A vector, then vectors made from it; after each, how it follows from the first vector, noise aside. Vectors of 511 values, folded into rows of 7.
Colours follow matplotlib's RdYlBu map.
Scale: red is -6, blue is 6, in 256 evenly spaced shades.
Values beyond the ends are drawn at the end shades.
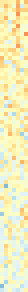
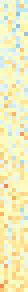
negated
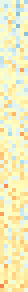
negated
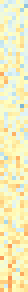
reversed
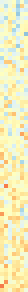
negated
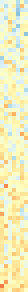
negated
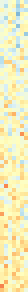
negated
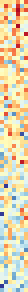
scaled up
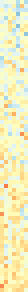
negated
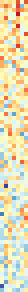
scaled up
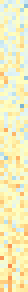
reversed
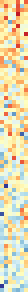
scaled up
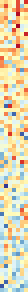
scaled up
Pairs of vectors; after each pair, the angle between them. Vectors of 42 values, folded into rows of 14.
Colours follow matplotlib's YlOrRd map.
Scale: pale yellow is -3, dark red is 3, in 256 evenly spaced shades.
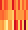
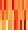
nearly parallel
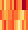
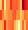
nearly parallel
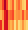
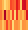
orthogonal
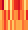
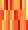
partly opposed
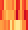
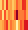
partly aligned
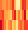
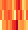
nearly opposite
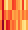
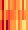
nearly parallel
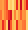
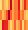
orthogonal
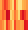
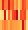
orthogonal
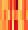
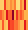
orthogonal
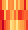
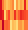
nearly parallel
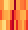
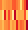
orthogonal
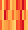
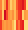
nearly parallel
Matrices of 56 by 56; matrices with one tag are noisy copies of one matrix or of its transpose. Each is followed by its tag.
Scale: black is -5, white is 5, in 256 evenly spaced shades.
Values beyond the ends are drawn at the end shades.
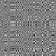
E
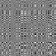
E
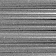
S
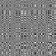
E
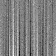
S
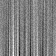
S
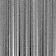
S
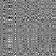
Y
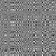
E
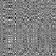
Y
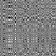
Y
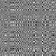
E
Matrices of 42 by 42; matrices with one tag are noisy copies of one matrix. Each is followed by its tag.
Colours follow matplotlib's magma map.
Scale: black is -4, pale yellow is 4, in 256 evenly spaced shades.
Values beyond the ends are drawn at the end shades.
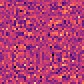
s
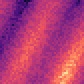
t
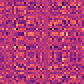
s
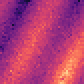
t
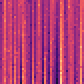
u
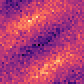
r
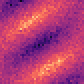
r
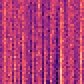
u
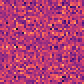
s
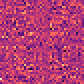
s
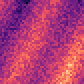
t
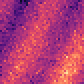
t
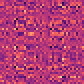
s
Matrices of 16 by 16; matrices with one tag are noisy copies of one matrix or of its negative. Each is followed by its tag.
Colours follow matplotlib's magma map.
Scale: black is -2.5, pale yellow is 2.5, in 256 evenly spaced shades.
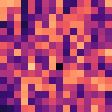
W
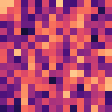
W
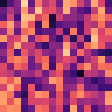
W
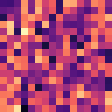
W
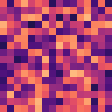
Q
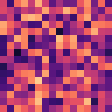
Q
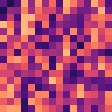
W
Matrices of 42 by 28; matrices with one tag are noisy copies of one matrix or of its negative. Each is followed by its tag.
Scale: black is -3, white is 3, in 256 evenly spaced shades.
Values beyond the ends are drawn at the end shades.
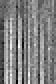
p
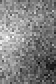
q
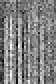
p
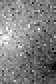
q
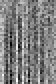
p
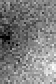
q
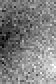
q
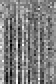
p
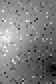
q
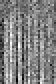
p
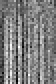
p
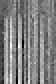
p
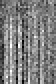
p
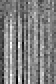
p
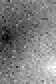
q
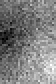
q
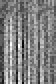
p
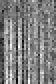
p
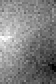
q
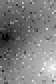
q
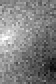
q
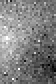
q
